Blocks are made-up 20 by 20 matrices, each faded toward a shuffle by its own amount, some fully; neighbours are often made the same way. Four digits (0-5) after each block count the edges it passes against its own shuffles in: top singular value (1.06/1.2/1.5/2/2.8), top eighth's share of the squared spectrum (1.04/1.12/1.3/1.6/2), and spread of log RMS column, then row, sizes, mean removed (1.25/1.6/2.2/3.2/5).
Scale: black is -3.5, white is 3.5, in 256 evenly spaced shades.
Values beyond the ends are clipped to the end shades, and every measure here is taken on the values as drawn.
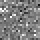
0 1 0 0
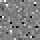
0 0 0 0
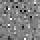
0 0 0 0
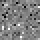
1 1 0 0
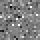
1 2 0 0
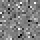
0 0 0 0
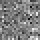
2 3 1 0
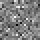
1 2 0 0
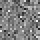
1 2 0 0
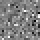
1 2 1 0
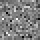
0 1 0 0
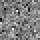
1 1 0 0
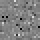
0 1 0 0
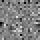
2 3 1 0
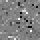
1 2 0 0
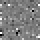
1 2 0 0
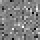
2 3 1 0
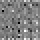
3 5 2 1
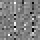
3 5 2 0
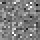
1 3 1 0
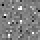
1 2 1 0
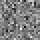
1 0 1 0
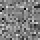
2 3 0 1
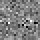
1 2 0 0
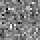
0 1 0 1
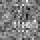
3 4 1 1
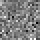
1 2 0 0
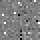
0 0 0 0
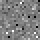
0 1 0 0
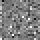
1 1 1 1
